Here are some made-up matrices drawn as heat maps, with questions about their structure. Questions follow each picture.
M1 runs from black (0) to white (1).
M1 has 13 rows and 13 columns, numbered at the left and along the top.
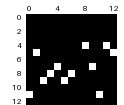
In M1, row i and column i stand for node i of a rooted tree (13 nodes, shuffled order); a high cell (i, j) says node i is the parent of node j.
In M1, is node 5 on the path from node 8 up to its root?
no
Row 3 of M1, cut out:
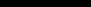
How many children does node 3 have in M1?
0
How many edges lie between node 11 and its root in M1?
2
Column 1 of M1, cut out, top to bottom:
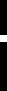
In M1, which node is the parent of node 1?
5
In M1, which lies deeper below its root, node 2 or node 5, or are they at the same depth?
the same depth
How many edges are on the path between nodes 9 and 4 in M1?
2
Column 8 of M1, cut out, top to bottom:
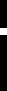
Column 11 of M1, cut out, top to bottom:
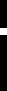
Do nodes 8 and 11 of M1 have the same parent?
yes
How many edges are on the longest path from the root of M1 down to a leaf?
3
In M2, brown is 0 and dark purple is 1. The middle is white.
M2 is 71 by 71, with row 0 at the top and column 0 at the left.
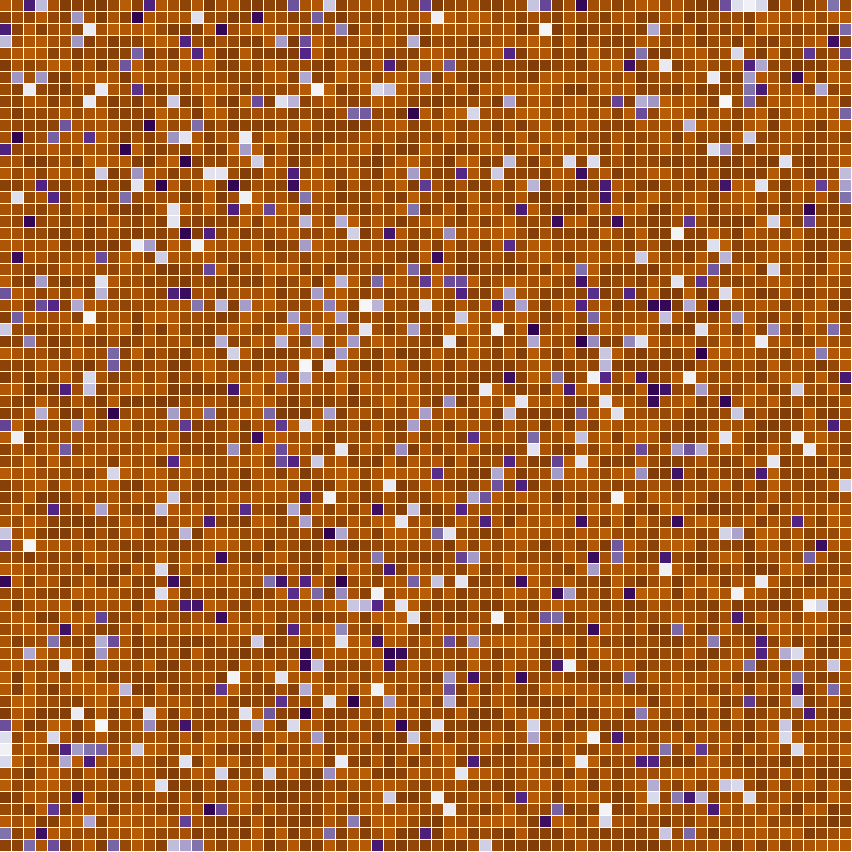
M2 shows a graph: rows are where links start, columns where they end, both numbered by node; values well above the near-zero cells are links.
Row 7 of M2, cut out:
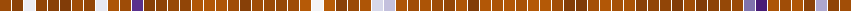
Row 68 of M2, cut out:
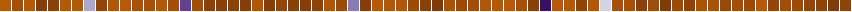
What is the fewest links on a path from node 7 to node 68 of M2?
1
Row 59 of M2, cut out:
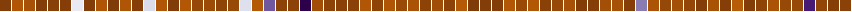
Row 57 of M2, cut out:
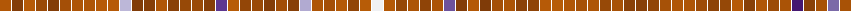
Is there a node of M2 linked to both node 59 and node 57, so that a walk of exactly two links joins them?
yes
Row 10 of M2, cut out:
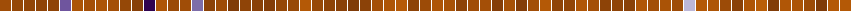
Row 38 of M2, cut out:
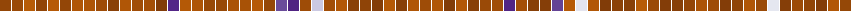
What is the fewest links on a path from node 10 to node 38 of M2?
4
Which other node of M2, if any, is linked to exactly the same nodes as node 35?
node 3
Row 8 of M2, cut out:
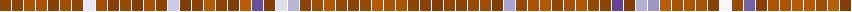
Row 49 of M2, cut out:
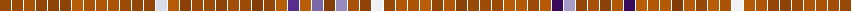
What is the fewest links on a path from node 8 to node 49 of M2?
2
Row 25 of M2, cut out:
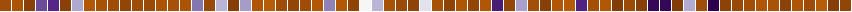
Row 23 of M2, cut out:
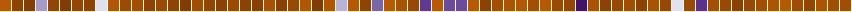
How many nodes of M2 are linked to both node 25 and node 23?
4
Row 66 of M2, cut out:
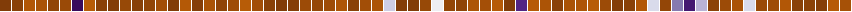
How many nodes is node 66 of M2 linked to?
9
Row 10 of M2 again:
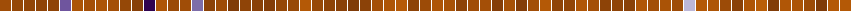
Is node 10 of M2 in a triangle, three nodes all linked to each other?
no
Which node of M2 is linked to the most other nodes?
node 25
